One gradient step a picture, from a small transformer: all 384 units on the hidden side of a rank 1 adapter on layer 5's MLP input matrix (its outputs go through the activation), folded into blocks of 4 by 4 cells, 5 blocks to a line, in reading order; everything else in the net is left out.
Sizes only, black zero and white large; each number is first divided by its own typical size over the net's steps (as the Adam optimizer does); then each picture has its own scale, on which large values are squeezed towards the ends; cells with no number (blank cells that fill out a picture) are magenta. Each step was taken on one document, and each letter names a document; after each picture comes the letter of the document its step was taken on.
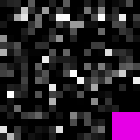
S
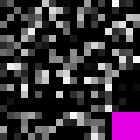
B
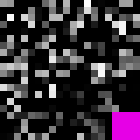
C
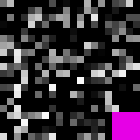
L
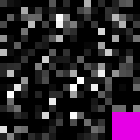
S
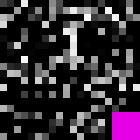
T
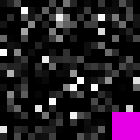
S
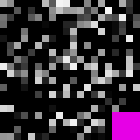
T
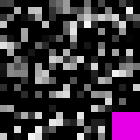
T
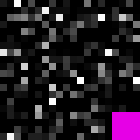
S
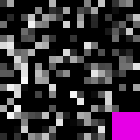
L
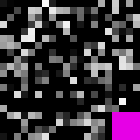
B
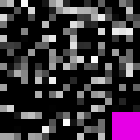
T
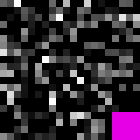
C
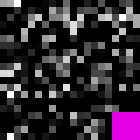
C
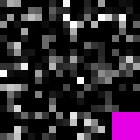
C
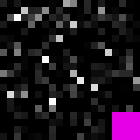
S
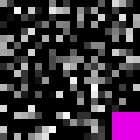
B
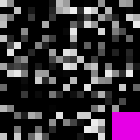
T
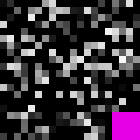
B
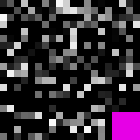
T
